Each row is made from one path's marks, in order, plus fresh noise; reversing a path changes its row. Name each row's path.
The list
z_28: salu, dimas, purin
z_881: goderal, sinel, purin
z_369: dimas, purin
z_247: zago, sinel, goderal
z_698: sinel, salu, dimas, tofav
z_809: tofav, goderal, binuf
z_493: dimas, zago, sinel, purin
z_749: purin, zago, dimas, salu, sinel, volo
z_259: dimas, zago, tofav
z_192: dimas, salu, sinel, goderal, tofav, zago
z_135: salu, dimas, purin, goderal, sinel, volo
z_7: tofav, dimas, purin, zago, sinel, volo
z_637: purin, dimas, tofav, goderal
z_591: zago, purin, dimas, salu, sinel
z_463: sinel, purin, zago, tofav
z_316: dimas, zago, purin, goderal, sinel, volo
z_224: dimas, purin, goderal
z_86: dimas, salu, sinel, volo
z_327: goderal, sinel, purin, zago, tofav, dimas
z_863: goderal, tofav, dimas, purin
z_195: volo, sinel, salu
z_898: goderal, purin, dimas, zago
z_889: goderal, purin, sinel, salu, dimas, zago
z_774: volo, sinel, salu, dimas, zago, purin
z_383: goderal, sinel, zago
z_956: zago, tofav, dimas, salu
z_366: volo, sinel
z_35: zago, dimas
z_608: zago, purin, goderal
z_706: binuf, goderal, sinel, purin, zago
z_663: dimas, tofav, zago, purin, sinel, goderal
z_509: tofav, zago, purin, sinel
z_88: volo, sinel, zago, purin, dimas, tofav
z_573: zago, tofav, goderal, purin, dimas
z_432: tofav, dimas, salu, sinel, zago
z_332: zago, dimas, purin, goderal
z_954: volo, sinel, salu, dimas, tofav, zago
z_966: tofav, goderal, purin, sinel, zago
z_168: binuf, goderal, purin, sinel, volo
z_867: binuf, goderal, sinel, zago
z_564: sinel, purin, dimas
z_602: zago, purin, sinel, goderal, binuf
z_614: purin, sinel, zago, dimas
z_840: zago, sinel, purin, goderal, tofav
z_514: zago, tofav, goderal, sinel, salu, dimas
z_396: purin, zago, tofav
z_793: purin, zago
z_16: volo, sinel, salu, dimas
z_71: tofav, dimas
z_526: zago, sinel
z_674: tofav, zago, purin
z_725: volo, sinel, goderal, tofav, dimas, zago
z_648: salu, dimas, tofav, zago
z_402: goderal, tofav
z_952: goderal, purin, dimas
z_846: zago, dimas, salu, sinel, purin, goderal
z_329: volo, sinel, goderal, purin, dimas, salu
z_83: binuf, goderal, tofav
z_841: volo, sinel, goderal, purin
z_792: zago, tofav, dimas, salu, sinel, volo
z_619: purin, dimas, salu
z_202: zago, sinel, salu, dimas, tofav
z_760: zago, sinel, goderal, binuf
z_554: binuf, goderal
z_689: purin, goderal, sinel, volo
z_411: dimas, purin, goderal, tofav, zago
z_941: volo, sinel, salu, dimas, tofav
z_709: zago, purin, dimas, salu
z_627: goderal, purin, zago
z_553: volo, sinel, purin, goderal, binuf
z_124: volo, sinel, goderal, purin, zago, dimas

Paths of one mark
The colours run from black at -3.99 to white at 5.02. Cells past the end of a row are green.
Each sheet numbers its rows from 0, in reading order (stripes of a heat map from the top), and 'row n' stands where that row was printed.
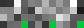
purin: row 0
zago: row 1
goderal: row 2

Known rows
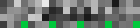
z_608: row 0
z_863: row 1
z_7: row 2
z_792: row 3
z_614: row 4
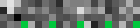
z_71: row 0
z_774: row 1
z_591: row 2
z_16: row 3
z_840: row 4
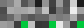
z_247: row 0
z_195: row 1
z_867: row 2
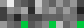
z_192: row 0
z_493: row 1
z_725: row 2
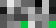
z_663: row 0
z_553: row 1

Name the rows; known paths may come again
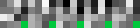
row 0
z_952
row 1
z_83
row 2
z_553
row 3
z_168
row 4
z_881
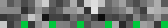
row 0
z_941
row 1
z_637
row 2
z_463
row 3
z_71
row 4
z_86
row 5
z_247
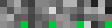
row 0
z_889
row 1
z_591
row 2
z_327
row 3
z_366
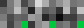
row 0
z_564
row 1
z_411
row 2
z_792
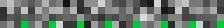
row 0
z_514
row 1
z_840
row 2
z_195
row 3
z_674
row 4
z_774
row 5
z_689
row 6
z_573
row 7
z_16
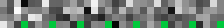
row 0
z_867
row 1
z_627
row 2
z_526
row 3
z_259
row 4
z_396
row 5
z_966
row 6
z_35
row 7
z_608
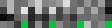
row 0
z_202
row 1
z_956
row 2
z_192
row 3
z_725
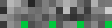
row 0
z_332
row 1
z_749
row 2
z_7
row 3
z_846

